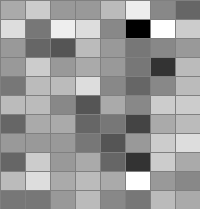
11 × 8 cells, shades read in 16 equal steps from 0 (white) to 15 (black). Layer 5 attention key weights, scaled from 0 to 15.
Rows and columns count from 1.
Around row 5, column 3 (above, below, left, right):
6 7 4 2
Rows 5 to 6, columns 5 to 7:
7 9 7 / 5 7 3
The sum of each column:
67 55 62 59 74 85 57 52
